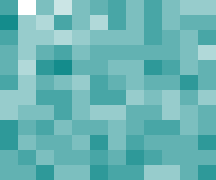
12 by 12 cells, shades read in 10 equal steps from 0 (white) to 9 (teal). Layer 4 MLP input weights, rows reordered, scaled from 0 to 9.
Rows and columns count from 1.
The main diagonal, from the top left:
7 4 4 7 6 7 7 6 7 6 6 8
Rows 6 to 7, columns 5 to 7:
4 7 6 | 5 7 7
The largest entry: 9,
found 2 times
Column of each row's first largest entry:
1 1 1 4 4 11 3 4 1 1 8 3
